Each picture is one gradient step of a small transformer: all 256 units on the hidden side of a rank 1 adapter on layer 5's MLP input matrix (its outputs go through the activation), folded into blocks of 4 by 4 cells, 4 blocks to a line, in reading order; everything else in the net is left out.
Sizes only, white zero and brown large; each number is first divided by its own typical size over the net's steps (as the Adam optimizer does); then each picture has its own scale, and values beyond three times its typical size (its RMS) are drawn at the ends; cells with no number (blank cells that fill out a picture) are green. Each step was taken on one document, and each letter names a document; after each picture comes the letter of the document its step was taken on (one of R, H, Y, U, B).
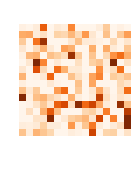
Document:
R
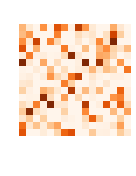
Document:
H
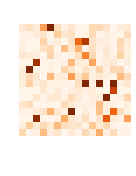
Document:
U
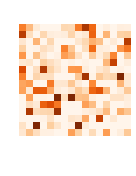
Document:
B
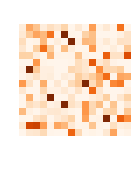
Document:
U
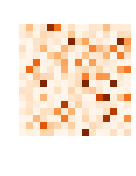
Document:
U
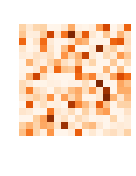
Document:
R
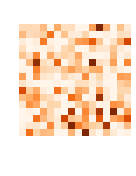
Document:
R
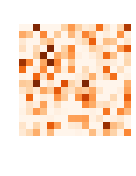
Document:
B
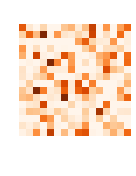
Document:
B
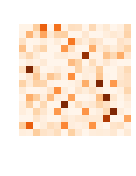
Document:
U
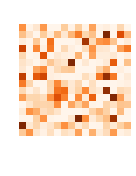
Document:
B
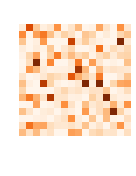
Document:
U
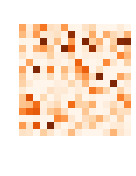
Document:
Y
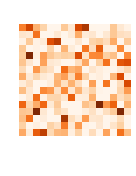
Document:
H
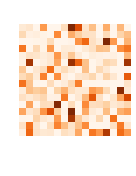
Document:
B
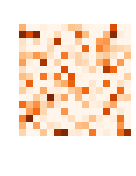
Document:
H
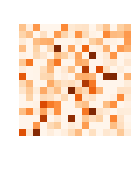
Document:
B
